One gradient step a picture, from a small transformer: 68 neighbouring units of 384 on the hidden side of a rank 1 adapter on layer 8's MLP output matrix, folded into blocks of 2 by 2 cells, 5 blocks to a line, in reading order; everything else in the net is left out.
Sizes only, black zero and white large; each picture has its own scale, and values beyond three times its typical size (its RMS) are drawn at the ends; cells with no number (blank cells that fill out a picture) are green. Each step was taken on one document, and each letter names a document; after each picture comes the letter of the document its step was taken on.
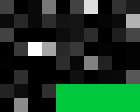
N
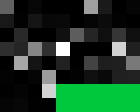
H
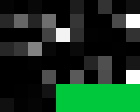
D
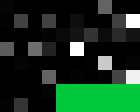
D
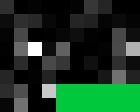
H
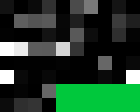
N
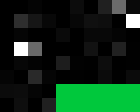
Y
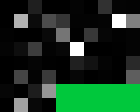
D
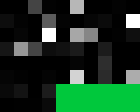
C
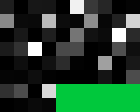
C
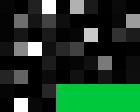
N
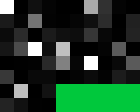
H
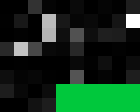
C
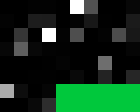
C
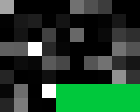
H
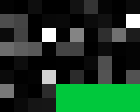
C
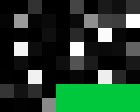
Y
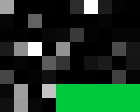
H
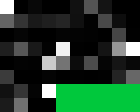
H
